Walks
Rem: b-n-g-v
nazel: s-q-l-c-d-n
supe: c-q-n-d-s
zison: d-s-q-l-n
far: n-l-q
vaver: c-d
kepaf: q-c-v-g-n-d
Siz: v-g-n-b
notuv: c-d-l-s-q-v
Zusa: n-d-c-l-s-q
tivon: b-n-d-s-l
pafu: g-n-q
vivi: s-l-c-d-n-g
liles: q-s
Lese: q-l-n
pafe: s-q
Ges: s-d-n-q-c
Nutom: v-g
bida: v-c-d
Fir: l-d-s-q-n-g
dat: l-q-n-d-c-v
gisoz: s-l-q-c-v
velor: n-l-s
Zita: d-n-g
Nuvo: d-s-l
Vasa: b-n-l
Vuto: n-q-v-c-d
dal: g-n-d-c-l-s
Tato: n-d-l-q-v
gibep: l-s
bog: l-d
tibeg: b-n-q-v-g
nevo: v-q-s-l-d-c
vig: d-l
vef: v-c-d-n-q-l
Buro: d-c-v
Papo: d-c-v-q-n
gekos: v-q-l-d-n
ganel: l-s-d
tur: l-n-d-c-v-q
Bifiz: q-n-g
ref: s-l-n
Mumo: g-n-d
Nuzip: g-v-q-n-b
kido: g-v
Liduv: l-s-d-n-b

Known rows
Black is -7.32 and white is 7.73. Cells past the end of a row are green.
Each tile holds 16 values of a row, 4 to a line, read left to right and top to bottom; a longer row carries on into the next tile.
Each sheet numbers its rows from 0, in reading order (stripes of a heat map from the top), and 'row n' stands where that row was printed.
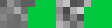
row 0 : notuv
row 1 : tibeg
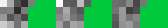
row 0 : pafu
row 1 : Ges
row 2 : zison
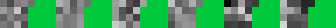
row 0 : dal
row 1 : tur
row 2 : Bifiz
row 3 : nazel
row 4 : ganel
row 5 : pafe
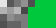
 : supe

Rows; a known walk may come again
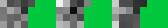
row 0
Zusa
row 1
pafu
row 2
pafe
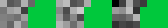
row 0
nevo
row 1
tibeg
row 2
ganel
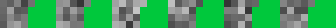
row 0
zison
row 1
Fir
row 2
Zita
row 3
supe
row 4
tivon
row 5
vef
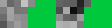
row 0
nazel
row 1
far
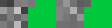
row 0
dal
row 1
notuv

